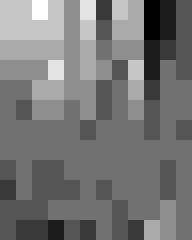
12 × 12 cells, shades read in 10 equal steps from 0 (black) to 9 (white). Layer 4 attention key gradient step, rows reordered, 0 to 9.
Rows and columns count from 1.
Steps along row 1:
same up down down up down up down down up up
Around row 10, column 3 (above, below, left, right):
3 3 4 3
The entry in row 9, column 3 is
3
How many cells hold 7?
10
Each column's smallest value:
2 2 2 1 3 2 2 3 2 0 1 3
